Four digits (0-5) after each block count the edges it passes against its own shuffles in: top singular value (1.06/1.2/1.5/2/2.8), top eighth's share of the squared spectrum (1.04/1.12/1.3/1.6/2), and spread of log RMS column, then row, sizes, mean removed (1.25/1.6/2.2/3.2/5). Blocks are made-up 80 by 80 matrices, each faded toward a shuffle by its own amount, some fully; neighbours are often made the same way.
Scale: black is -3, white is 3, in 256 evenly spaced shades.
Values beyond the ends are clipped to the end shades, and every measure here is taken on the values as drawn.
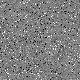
0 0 0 0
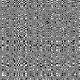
5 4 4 3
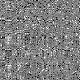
4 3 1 2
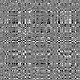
5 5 4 4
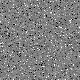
2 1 0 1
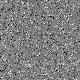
1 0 0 0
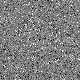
0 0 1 0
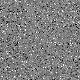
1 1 1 1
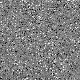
0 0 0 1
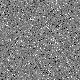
0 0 0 0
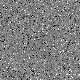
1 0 0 0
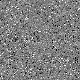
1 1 1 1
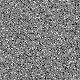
2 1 0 0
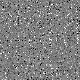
1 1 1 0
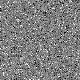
2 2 1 0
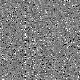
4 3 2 1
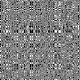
5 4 3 3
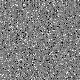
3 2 1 0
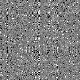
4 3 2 1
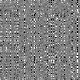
5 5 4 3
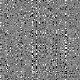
4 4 3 2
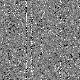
2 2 2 0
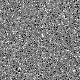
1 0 2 0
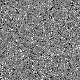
0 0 1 0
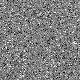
0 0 0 0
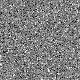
1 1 0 0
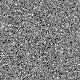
1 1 0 0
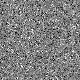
2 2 0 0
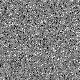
0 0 0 0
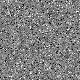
1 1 0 0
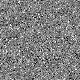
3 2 0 1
